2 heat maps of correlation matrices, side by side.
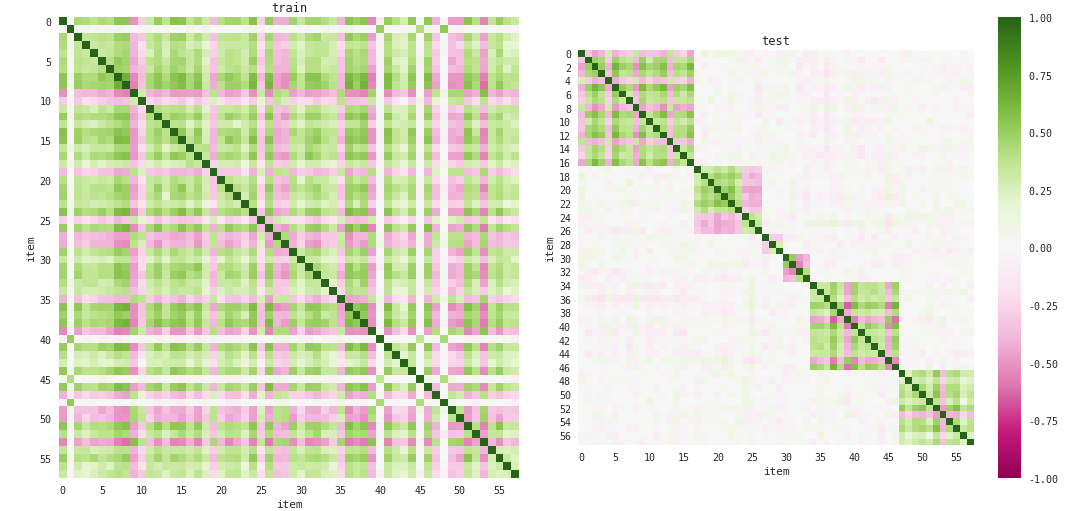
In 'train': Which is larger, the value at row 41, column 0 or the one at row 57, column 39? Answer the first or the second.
the first
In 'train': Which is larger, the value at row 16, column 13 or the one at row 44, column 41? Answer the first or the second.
the second
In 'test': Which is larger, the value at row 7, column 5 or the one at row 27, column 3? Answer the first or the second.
the first
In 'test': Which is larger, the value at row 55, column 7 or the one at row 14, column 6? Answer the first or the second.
the second
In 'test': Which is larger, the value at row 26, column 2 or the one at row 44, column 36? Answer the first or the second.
the second
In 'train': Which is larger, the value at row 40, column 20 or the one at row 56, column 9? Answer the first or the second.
the first
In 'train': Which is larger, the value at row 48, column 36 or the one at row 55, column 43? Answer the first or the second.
the second
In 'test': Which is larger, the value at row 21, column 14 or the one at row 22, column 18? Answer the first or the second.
the second
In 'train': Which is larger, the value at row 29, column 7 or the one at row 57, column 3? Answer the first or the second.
the first
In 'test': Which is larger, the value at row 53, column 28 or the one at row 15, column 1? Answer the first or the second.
the second
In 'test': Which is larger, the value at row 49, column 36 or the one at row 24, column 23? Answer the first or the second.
the first
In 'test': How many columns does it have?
58
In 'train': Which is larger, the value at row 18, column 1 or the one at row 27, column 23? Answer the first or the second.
the first
